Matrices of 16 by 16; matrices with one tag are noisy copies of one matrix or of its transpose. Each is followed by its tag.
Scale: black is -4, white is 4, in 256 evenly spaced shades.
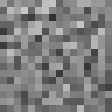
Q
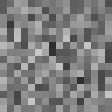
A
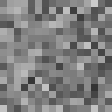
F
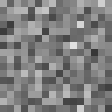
Q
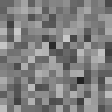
A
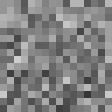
F
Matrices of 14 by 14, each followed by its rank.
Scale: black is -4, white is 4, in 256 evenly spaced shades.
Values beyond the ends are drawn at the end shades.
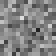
full rank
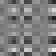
one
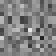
three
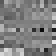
three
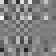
two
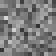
full rank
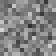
full rank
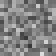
full rank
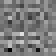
three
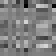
two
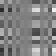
one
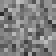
full rank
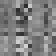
two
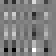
one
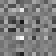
two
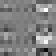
two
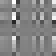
one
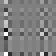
one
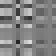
one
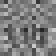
three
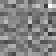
three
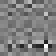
two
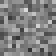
full rank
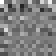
three
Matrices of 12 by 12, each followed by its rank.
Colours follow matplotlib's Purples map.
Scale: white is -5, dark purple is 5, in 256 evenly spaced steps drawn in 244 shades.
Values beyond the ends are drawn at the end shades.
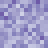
full rank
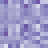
two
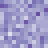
full rank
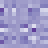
two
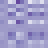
one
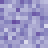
full rank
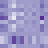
two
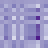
one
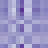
one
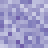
full rank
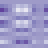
one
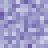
full rank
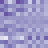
two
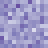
full rank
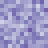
full rank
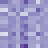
two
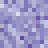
full rank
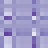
one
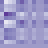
one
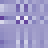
one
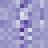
two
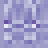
two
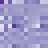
two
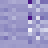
two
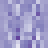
two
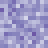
full rank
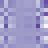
one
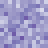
full rank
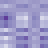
one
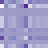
one
